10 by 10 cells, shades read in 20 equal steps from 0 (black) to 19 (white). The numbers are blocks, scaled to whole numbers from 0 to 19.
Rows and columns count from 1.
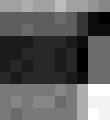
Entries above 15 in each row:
0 0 0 0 0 0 0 2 2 2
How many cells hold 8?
12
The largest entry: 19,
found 3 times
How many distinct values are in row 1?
5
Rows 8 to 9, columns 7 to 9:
9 13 19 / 9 13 18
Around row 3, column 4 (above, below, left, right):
7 3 8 7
